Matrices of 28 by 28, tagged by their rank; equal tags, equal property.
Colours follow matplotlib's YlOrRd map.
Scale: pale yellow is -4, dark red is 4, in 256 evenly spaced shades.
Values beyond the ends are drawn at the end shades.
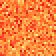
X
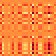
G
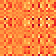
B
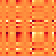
G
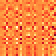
B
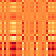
G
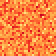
X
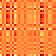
G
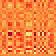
B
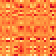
B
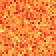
X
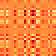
G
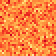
X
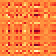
B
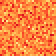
X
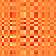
G
